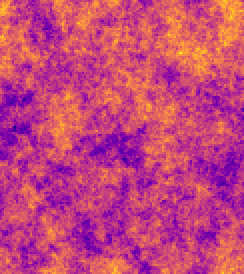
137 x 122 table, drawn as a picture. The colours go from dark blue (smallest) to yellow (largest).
The texture is blotchy. The halves do not mirror each other. No single row or column stands out from its neighbours. The top right is the ninth with the highest average. There are no regular stripes. The values follow a bell shape.
